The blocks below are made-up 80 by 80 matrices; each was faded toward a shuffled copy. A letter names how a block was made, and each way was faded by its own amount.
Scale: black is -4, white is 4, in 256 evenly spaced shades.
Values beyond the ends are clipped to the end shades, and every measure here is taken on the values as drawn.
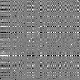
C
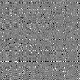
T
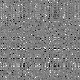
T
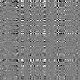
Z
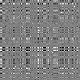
C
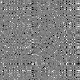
T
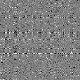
T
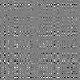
Z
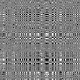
C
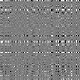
Z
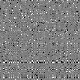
T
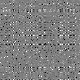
T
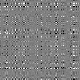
Z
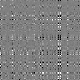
Z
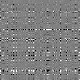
Z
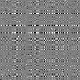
C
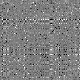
T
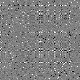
T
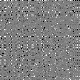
T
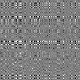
C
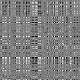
C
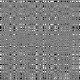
Z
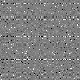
T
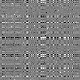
C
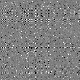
T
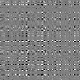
Z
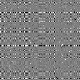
C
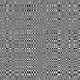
C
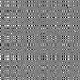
C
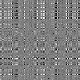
C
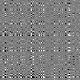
Z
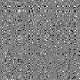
T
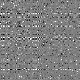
T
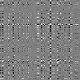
Z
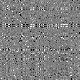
T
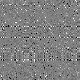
T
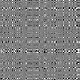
Z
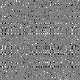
T
